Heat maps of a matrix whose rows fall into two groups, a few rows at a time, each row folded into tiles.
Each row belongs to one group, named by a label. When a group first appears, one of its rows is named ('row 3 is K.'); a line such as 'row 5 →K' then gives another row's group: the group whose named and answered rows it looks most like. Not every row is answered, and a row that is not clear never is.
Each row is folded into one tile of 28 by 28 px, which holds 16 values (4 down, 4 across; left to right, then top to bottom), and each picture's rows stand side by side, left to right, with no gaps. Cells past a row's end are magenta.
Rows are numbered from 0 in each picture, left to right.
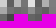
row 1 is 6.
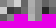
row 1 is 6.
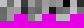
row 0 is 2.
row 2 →2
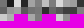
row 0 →2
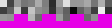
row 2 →6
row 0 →2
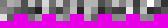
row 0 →6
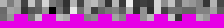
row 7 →2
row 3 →6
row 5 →2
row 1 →2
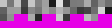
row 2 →6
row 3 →2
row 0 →2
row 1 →6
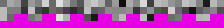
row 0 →6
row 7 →2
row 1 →6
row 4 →2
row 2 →6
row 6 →6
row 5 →6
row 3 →6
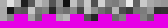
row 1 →6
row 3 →6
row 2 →2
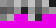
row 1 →6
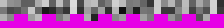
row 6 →2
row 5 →2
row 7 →2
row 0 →6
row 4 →6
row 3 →6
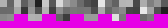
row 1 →2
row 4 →6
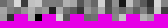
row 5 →2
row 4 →2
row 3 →2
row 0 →6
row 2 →6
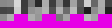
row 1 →2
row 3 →2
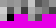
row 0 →6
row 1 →6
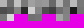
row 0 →2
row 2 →6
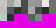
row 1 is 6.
